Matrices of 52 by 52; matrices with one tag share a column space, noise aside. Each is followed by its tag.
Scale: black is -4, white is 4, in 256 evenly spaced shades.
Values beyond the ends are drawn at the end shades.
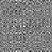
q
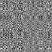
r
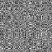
r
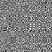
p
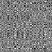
r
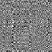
q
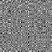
q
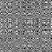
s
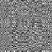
q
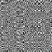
q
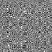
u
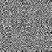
q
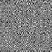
q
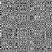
r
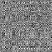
r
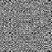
q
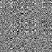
s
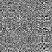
p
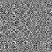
u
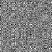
r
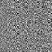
s
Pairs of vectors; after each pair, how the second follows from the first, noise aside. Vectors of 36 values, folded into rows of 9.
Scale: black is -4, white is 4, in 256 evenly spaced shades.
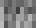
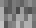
copied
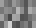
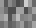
reversed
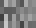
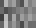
copied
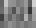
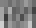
reversed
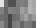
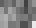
reversed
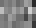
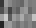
reversed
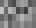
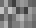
copied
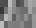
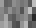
reversed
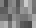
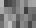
reversed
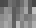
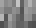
reversed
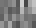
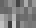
reversed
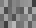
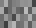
copied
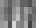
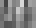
reversed
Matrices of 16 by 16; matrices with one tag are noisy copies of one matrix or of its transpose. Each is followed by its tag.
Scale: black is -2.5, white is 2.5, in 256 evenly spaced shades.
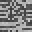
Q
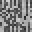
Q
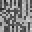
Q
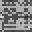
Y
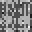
Y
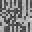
Q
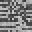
Q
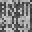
Y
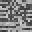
Q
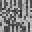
Q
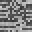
Q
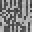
Q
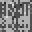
Y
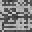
Y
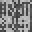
Y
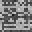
Y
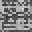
Y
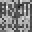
Y
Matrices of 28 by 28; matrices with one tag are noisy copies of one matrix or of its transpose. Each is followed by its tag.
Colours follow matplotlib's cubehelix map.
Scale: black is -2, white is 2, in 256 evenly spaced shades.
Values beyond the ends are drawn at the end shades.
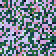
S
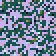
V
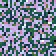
S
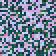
S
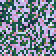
V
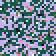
V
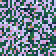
S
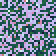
S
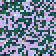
V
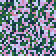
V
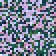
S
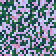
V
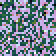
V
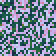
V
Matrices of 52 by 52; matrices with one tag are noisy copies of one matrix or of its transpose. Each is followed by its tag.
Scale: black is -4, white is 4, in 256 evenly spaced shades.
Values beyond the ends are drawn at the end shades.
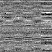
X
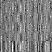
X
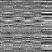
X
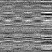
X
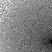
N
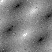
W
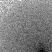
N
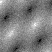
W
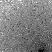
N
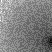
N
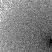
N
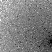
N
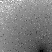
N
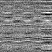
X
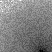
N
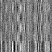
X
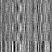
X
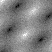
W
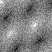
W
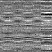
X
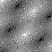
W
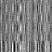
X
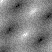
W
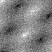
W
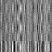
X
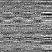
X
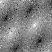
W
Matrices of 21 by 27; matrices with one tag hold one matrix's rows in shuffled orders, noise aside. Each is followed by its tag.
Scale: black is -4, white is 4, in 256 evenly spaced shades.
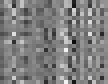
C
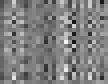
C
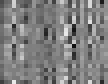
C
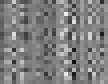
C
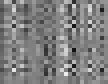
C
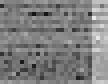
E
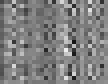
C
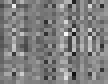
C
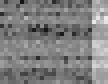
E
